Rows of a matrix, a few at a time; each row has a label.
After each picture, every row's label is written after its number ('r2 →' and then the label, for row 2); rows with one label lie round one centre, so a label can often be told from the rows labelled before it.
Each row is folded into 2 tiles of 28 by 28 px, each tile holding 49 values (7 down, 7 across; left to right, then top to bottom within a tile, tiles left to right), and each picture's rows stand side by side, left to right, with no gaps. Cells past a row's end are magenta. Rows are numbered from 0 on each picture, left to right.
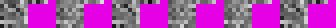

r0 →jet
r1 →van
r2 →jet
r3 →van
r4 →van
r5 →jet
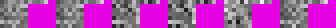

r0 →van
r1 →van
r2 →jet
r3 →jet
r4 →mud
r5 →van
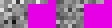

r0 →mud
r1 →van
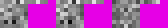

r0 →mud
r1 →mud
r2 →van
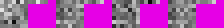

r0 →mud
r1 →van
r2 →jet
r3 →van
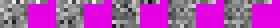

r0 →mud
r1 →mud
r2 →jet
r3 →van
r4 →van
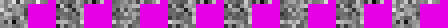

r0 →mud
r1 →jet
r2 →van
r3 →jet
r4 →jet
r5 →van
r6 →jet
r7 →mud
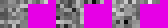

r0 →van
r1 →jet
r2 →mud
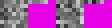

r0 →van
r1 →jet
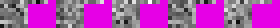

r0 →jet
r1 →van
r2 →mud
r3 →jet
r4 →mud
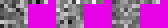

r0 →jet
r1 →mud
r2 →van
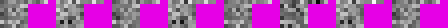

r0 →van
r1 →mud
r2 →van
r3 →mud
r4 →van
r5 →jet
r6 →mud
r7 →van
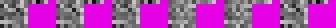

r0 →jet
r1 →jet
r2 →jet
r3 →van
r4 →van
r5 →jet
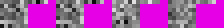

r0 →jet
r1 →jet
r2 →mud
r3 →van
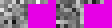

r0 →mud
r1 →jet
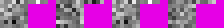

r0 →mud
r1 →jet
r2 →mud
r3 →van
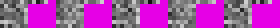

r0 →jet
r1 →van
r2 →jet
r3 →van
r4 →jet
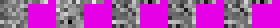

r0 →van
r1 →mud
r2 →jet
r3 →jet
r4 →jet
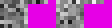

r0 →jet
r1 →mud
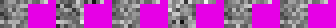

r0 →van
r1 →jet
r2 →van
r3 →mud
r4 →van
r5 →van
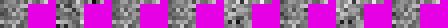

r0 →van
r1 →jet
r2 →van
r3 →van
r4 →mud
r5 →van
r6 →mud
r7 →van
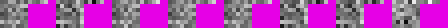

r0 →van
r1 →jet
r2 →van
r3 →van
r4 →van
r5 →jet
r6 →jet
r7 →mud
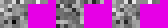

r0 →mud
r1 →jet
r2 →mud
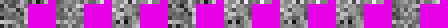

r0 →jet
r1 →van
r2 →mud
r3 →jet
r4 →mud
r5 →mud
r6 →mud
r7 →van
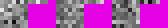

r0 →mud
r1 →van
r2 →jet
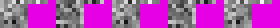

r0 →mud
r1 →jet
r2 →mud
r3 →jet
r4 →mud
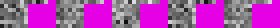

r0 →jet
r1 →van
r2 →mud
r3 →jet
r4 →van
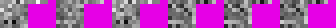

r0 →mud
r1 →van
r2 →mud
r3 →jet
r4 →jet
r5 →jet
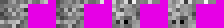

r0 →van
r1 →van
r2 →mud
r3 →mud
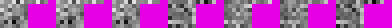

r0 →mud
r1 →mud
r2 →mud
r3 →jet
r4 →van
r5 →van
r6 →jet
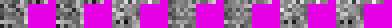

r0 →jet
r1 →jet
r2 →mud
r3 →van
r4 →van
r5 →mud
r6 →mud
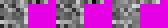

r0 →jet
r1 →jet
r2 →van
